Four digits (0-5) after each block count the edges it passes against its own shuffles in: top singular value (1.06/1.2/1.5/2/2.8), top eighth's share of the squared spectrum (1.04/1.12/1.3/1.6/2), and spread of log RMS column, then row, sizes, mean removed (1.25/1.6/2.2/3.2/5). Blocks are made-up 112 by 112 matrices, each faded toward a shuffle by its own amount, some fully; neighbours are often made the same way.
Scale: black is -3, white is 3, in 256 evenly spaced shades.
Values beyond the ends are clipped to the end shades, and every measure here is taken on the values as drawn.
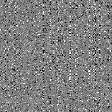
4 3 3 1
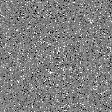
3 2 2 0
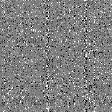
4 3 3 1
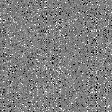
4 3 2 1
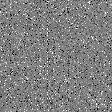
2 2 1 0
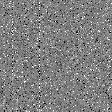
3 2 2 0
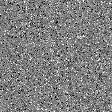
0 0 1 0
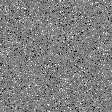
0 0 0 0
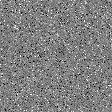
0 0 0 0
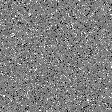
0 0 0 0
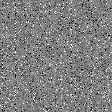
1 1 2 0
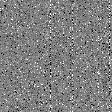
2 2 2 0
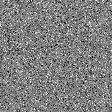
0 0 0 0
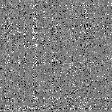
2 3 3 3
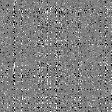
2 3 4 3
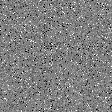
1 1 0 0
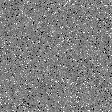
0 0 0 0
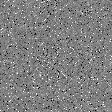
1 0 1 0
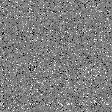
1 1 1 1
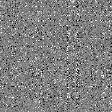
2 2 3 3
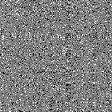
4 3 2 2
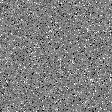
1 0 0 0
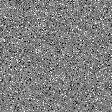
3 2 1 0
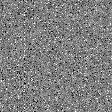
1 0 1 0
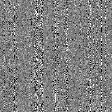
2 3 4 0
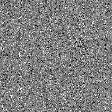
0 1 3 0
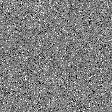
1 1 1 0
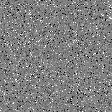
3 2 0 1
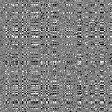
5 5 4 4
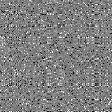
5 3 2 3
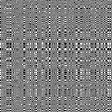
5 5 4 4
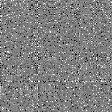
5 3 2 2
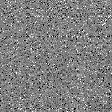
4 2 1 2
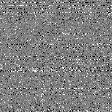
2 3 2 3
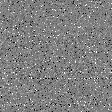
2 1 0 1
